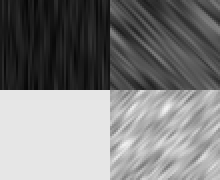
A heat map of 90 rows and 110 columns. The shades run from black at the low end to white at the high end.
The table splits into 2 rows of 2 panels. Panel 1,1: very low, streaked downward, faint in contrast. Panel 1,2: low, slanting down to the right. Panel 2,1: very high, flat. Panel 2,2: high, slanting up to the right.
